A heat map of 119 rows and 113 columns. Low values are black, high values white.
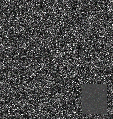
Fine speckle covers the field. The halves do not mirror each other. There is no overall slope. In the bottom right lies a patch that is calmer than the rest. On average the colour sits 30% of the way up the scale. The bottom right is the calmest part. Most values sit low, with a long tail of high ones.
